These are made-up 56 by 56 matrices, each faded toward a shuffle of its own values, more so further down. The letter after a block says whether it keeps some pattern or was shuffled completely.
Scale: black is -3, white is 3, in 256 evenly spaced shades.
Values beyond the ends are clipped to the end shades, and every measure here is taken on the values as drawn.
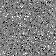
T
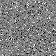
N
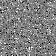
T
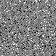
N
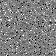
N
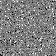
T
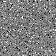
N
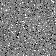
N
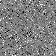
N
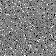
T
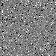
T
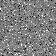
N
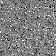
T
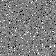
T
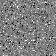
T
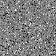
T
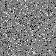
T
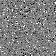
T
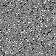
N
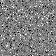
T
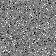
N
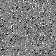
T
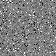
N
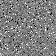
N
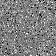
T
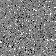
T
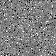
N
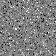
N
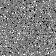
N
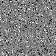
T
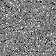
T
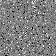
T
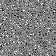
N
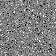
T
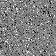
T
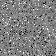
T
